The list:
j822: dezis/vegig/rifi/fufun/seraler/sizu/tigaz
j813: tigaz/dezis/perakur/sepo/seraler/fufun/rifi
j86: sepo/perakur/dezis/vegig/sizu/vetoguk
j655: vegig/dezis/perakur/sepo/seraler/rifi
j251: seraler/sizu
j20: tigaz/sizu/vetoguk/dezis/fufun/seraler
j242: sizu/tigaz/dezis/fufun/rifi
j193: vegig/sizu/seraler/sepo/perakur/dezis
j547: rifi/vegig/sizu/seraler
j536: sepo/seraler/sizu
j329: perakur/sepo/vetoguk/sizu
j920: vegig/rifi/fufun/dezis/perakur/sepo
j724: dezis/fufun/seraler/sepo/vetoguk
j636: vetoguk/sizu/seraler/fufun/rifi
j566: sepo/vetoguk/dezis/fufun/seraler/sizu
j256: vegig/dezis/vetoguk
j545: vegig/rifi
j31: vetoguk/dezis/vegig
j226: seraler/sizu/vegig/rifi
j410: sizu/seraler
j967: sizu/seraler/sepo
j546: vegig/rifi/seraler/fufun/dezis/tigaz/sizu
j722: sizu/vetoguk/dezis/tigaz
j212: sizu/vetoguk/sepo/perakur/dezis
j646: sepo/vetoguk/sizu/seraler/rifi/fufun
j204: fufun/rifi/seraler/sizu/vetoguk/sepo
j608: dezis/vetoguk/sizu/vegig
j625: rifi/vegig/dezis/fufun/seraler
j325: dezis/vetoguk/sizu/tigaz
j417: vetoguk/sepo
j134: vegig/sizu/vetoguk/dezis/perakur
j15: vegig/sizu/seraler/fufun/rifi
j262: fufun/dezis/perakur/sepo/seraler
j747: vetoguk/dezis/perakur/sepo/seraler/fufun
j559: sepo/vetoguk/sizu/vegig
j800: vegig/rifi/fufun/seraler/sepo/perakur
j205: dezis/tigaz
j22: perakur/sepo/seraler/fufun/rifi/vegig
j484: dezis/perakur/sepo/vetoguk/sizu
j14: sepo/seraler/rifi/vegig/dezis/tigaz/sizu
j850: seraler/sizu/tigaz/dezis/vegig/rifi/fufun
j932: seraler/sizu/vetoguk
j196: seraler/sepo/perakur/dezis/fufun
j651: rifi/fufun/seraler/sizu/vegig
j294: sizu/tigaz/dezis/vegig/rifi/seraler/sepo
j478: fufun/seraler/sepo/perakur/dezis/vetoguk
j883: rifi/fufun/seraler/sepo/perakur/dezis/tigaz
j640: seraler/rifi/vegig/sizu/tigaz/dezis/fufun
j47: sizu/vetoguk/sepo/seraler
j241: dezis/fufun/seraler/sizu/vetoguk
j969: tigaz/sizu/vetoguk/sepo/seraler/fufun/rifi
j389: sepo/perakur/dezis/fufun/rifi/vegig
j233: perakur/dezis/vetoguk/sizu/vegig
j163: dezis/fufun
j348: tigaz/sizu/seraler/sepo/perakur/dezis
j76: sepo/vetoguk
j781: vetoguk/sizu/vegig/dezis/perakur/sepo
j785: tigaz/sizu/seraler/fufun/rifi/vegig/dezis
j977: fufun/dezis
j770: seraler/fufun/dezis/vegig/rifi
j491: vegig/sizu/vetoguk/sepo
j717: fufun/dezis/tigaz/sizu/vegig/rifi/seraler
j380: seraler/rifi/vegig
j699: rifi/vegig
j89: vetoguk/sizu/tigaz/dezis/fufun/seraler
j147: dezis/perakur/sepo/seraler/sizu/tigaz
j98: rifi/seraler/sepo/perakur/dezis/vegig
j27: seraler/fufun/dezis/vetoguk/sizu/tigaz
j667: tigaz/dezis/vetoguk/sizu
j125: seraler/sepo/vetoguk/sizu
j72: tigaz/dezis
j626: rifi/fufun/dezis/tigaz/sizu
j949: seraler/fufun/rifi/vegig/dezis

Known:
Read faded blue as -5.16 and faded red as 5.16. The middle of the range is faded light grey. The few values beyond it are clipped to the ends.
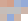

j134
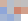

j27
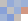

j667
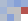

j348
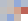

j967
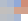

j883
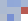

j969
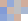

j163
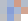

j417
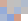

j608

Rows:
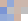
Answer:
j724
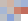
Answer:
j932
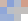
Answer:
j717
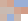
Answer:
j193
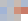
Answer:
j196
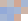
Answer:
j747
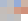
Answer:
j98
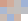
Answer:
j256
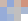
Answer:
j977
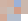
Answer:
j800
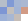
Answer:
j813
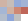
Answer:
j850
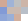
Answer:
j241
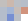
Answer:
j636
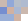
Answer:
j205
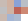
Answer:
j640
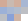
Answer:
j31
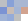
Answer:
j72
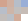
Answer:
j655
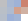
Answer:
j204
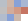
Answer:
j410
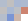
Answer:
j47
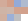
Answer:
j15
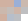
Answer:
j920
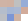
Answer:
j781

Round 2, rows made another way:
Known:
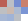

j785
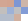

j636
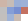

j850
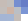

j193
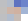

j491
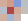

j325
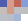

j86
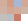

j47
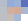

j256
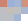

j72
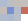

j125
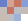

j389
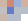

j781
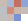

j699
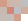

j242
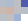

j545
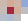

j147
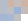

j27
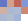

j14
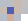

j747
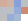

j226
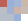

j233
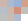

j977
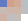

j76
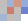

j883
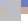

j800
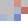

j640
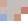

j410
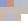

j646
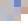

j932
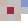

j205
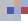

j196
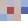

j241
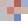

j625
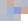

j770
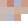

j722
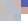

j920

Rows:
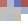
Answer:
j969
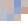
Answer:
j251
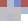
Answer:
j20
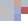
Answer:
j380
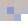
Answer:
j31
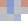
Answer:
j813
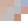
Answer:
j294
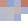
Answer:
j667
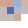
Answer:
j89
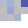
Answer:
j655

